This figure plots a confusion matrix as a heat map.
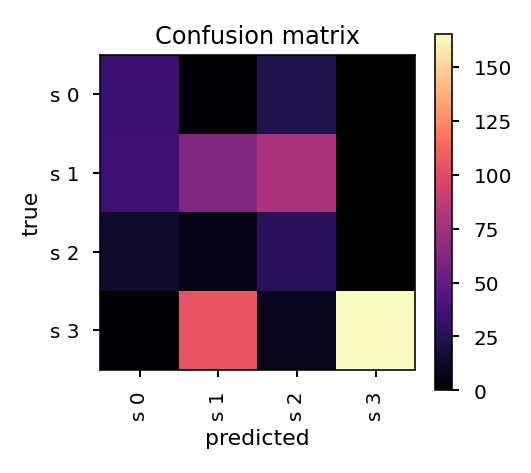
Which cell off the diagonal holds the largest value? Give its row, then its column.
s 3, s 1
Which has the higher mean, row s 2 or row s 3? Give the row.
s 3
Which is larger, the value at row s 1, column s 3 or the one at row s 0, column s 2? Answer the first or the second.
the second
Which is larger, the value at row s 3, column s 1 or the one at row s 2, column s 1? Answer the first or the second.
the first
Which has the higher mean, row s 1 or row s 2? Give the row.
s 1
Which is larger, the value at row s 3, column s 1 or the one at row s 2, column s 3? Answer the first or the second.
the first
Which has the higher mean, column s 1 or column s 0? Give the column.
s 1
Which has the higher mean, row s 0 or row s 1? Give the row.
s 1
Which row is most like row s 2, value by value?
s 0
